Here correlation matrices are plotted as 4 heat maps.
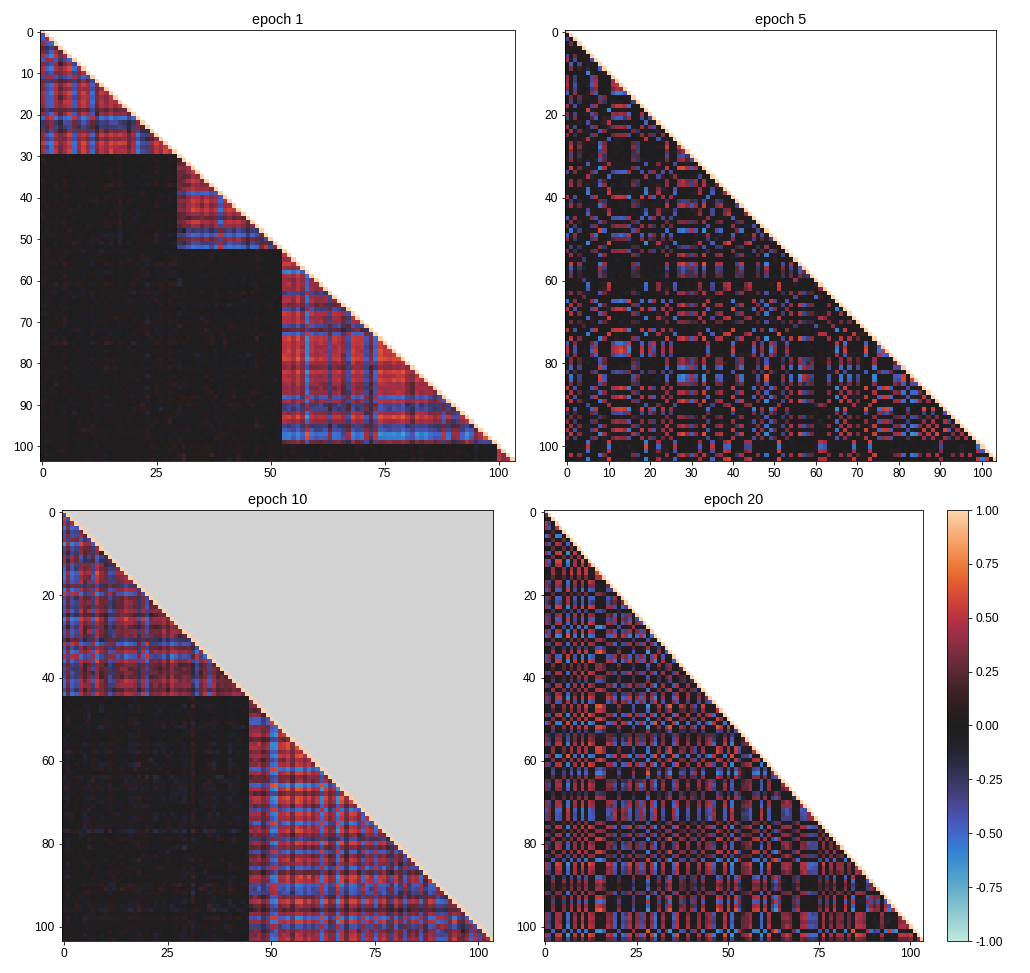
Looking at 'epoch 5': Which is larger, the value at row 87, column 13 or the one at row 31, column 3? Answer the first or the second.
the second
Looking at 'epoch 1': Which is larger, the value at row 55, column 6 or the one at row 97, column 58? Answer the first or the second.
the second
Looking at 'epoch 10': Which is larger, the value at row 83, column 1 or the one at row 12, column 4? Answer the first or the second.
the first
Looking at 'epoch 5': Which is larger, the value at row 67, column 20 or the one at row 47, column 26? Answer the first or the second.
the first
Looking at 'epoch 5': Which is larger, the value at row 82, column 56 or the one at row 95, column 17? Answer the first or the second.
the first
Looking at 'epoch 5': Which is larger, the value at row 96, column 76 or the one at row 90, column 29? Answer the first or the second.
the first
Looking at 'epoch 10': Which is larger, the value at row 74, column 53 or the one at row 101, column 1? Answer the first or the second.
the first
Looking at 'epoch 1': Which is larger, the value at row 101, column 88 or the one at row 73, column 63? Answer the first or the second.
the second
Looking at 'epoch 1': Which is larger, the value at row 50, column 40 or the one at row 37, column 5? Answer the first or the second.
the first
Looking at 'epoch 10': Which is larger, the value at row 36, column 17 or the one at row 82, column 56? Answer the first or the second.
the first
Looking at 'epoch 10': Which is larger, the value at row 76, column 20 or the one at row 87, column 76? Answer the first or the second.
the second
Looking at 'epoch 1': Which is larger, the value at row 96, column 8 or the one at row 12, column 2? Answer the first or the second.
the first
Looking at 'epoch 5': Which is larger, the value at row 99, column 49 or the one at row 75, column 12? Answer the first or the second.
the first
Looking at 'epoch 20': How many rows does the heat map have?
104
